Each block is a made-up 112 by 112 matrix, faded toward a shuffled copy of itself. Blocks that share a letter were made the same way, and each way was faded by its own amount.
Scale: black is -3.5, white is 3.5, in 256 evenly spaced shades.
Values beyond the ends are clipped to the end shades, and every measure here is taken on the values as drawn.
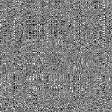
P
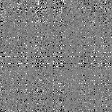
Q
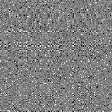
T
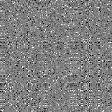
T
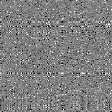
T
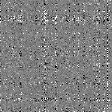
Q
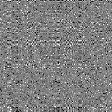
T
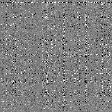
Q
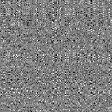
P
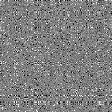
T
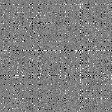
Q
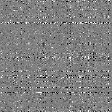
Q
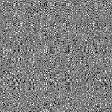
P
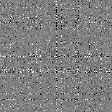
Q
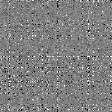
Q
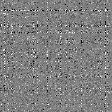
Q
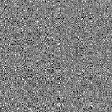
P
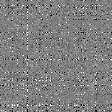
Q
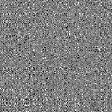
P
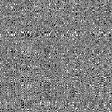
P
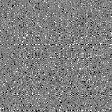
T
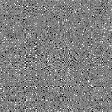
T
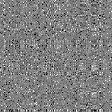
T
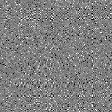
T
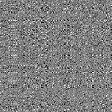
P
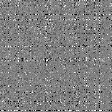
Q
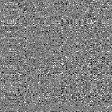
P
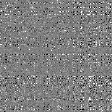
Q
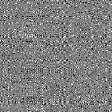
T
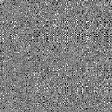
P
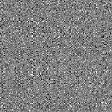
P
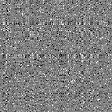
T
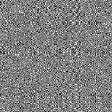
P
